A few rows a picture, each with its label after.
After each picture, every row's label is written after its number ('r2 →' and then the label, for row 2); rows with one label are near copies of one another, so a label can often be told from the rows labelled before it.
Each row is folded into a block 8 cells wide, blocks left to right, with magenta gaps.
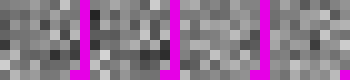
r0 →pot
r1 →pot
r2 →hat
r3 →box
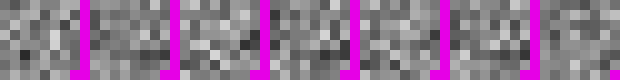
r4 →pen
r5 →pot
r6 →hat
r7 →pot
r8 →hat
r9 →pot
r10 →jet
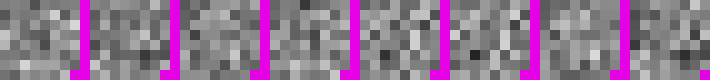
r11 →box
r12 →pot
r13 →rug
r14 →box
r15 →pen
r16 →pen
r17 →rug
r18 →pot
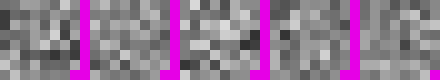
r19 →pot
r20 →hat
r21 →hat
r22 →rug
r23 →box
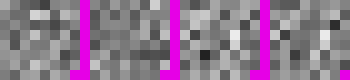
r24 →jet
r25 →pot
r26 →pen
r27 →pen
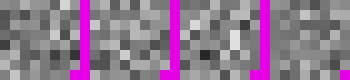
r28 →pot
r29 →hat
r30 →pen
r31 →jet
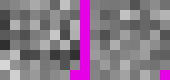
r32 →pot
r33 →jet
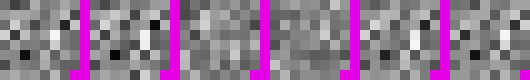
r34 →pen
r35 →pen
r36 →rug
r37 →pot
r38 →pen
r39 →pen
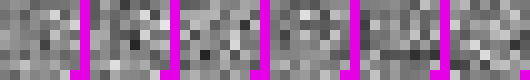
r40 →box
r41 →box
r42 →pen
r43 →jet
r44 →pot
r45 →hat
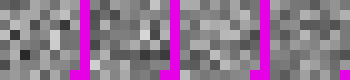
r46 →pen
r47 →pot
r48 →hat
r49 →jet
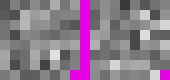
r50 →rug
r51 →box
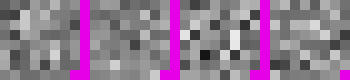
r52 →rug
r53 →box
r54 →pen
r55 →hat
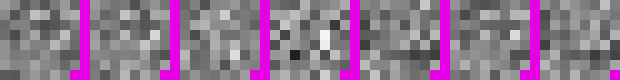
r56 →jet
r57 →jet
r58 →rug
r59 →pen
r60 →pot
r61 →jet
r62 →pot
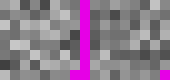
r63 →hat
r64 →pot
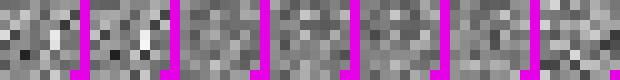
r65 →pen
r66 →pen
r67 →jet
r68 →jet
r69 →jet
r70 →box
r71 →hat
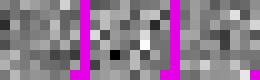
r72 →pot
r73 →pen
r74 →box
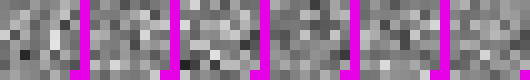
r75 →pen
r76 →box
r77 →hat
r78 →jet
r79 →box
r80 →hat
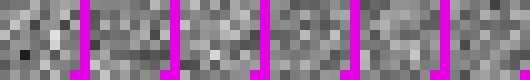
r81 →pen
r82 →pot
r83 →hat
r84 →jet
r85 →rug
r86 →jet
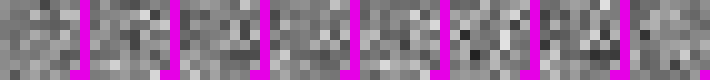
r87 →jet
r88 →box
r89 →pot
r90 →pot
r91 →box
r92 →pen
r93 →pot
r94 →rug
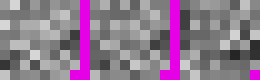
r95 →hat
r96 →hat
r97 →pot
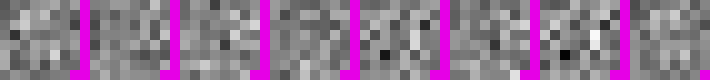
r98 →rug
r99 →pot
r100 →box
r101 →jet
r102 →pen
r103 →box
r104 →pen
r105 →rug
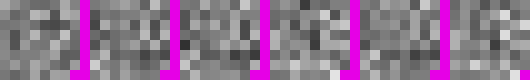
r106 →jet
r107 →pot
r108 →pot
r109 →box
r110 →pot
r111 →box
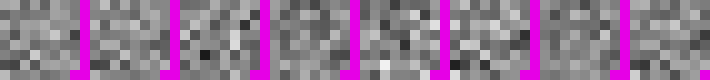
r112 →hat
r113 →hat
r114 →pen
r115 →jet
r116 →box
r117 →hat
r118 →jet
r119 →hat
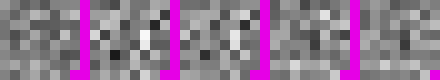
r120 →jet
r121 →pen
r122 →pen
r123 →box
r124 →box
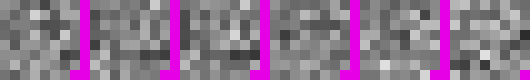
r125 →jet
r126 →pot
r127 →pot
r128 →jet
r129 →box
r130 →hat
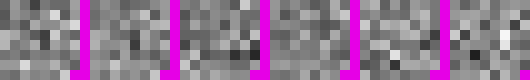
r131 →box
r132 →box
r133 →pot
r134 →jet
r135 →hat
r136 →pen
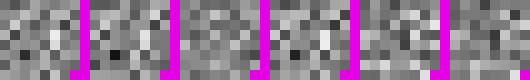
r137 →pen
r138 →pen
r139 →jet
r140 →pen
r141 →box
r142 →box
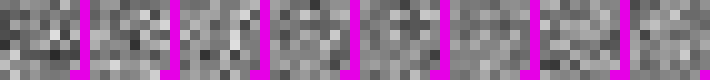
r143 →pot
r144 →box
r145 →pen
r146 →jet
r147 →jet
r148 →jet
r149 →hat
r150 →rug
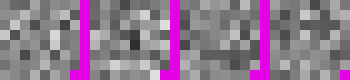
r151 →pen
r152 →box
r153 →pot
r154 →jet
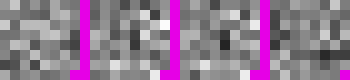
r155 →hat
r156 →box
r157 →box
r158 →pot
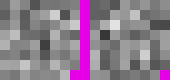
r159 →box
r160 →rug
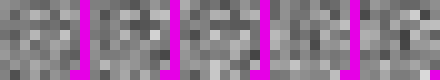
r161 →jet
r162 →jet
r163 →jet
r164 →box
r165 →box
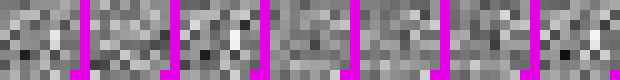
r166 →pen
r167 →hat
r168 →pen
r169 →box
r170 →box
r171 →box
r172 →pen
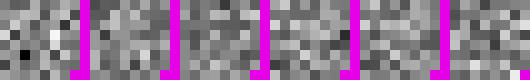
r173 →pen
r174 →rug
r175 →jet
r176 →hat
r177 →hat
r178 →box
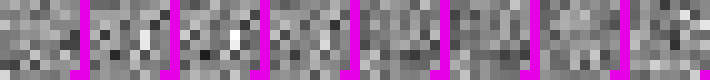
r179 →hat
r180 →pen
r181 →pen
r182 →pen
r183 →pot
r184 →pot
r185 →rug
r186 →box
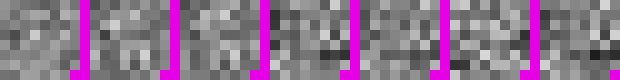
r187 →jet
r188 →rug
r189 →rug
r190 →pot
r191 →pot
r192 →hat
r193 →pot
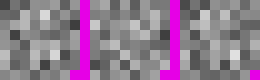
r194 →rug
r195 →hat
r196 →rug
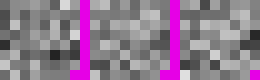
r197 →pot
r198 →hat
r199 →hat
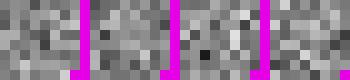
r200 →box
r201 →rug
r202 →pen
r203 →hat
